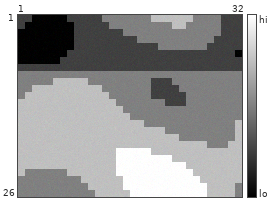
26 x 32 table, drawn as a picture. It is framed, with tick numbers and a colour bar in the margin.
Seam: horizontal, 30% of the way down, the bottom part higher. Ninth with the lowest average: top left. Ninth with the highest average: bottom middle.
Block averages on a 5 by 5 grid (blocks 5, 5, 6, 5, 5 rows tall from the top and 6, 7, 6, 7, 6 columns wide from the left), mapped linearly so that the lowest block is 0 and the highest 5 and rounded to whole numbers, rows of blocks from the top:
01232 / 12222 / 44323 / 44443 / 33554
